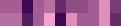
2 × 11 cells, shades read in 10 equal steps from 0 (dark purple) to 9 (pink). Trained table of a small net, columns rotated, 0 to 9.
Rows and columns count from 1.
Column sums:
11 11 1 10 15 2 12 9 10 16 5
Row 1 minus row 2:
-1 -1 -1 0 -3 2 -4 -1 0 0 1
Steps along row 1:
same down up up down up same up up down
